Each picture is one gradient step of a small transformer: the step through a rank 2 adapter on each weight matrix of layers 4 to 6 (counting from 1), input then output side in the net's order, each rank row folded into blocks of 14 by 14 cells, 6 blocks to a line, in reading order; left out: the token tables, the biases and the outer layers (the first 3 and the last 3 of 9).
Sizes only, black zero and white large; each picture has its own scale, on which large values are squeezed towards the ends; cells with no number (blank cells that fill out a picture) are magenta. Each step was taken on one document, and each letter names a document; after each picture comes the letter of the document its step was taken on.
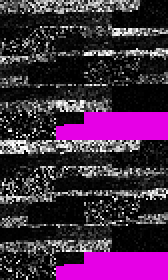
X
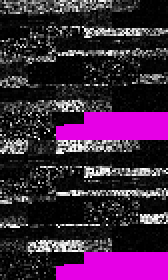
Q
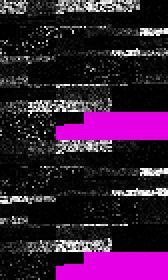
Q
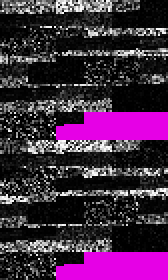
X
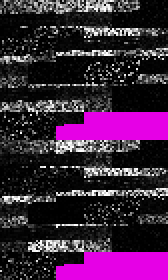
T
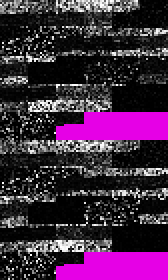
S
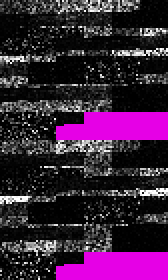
T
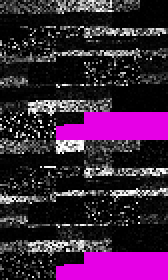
X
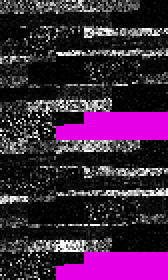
Q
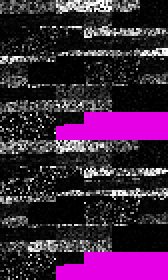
S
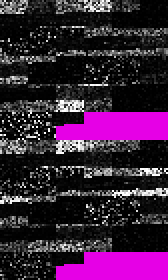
Q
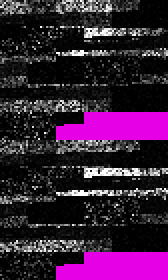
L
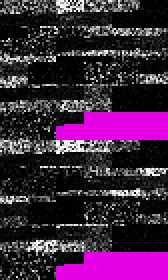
T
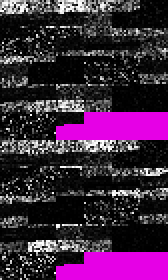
S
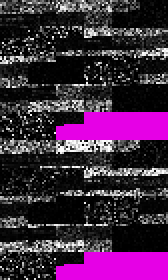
S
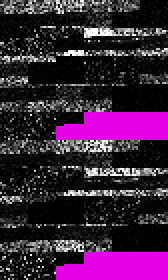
S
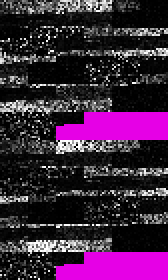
Q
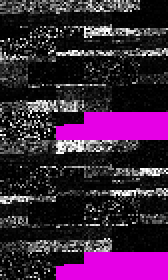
Q
